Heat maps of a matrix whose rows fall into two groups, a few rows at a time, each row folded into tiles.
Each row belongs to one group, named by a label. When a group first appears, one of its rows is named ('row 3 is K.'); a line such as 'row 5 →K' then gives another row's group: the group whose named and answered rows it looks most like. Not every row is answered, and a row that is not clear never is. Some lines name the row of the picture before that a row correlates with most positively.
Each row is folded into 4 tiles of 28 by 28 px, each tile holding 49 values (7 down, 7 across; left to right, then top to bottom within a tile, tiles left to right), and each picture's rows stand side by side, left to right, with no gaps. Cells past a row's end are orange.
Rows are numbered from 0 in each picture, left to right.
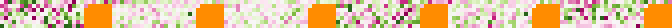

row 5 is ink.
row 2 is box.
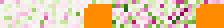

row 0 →ink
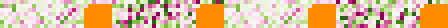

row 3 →ink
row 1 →ink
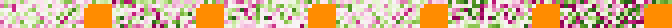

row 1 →ink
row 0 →box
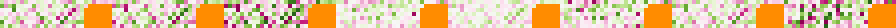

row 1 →box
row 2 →box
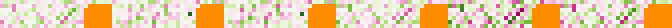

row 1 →ink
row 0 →box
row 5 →box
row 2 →ink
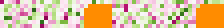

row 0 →ink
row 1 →box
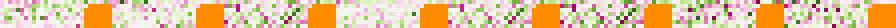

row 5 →box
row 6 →ink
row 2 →box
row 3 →ink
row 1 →ink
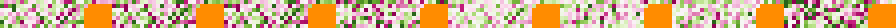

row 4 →box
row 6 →ink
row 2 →box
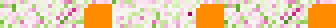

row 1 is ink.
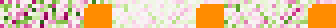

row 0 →ink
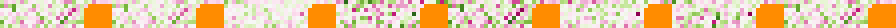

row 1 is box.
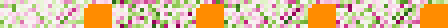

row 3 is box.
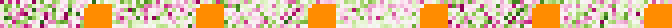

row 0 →ink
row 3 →ink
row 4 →box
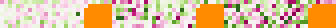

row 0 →ink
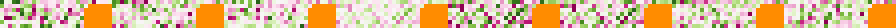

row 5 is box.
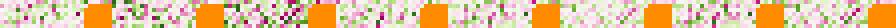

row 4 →ink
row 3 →ink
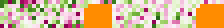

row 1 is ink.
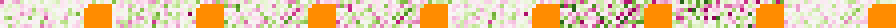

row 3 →box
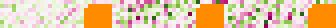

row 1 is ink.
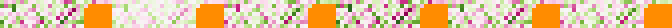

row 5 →box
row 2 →box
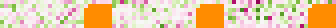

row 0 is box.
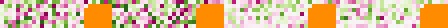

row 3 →ink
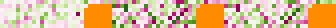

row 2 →box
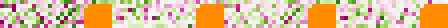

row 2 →box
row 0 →box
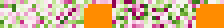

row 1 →ink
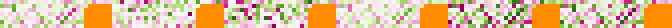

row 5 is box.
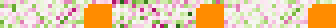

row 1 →ink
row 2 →box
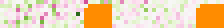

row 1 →ink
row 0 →ink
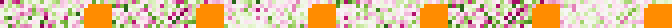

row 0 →ink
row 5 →box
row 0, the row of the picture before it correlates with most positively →0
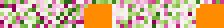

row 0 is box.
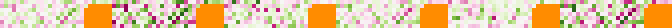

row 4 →ink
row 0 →box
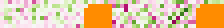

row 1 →box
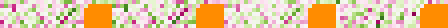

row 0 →box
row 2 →box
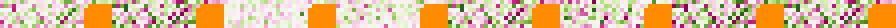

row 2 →ink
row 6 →box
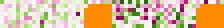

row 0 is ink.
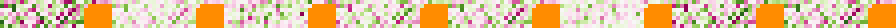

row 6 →box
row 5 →ink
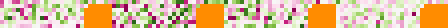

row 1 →box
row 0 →ink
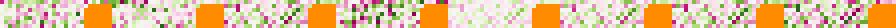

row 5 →box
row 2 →box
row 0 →ink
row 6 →box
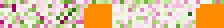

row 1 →ink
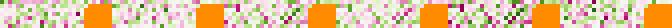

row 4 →box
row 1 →ink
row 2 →box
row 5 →ink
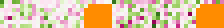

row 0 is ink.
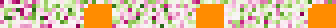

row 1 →ink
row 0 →ink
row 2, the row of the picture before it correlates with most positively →1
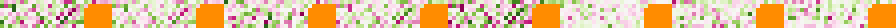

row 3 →box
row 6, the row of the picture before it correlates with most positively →0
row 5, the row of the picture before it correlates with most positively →1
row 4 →box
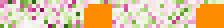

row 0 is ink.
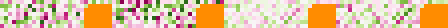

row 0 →ink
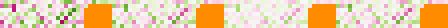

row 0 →box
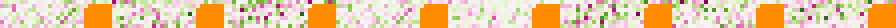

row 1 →ink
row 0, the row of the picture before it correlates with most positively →0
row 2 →ink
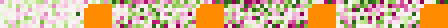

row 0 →ink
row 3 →ink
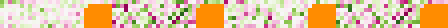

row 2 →ink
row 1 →box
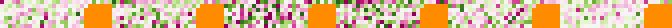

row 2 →ink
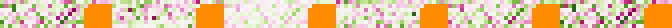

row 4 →box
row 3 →ink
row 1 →ink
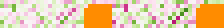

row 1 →box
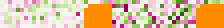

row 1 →box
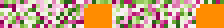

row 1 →ink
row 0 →box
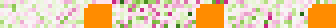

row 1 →ink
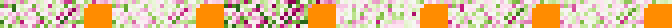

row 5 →box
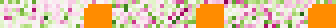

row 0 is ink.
